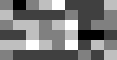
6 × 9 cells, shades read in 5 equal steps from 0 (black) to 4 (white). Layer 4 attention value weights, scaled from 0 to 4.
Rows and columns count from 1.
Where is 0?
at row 1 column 2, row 4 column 7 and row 4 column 8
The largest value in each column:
3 3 4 3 4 4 2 3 3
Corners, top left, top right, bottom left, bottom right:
2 3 2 3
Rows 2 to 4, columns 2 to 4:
1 1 1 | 3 3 2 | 1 3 2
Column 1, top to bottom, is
2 3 2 1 3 2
